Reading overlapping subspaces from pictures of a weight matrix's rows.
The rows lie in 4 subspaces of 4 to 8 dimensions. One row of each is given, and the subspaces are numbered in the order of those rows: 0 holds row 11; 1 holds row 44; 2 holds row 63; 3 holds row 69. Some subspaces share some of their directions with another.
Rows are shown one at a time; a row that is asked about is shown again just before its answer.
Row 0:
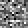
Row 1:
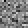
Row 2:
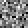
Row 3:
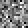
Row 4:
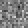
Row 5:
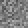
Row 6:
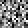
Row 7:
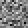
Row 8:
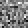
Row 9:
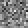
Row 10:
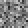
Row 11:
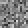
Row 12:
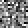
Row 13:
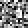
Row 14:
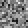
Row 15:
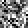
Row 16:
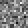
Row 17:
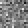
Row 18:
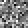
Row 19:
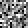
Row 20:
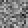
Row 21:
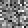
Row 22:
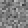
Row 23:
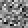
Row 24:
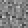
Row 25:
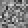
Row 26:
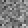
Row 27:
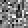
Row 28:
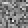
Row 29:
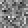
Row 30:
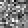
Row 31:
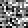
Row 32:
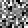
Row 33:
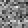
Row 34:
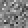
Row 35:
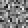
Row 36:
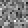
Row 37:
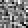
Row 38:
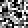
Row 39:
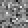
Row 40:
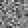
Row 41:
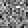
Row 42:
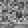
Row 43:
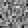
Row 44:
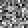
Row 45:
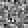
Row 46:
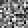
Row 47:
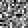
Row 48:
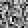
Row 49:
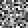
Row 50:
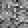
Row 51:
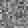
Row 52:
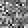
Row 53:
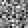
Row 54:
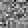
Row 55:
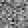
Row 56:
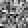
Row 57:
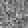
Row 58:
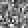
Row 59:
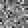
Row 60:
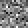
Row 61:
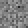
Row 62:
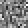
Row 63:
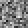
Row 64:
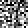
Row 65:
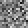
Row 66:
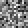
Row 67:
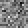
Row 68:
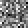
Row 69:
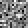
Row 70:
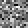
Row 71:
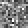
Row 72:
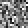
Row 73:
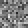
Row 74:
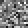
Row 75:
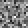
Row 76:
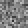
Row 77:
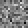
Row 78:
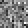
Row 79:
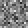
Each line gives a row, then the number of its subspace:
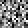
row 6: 0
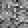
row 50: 1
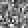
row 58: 0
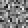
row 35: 1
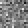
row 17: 2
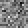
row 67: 1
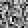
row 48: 3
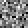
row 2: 0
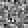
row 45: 2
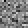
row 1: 2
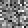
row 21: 2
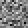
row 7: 0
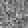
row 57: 1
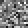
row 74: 2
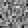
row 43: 0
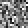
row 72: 3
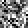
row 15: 0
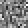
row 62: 1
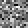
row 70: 1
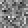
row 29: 0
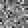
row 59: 1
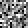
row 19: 3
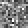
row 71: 3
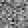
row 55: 3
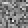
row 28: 3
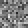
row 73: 2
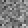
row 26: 2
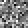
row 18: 0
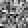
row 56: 1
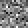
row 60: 1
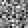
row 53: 3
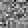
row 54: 3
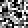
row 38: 2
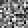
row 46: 0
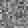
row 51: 0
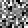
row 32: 1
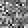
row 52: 1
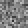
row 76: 1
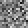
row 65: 0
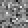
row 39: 1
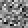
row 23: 0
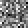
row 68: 1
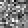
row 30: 3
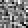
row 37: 2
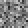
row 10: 1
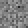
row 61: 2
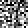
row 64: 2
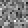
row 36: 1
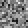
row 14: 1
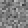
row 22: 1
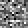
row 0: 0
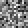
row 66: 2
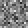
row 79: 0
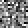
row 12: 2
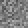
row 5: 0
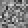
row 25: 2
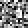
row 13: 2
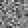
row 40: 1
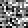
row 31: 1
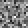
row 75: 2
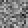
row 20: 0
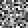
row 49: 1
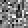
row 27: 2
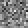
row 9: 0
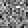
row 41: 0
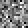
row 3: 0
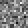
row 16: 0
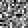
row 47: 3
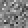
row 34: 0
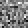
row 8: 2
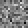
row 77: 0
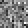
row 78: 2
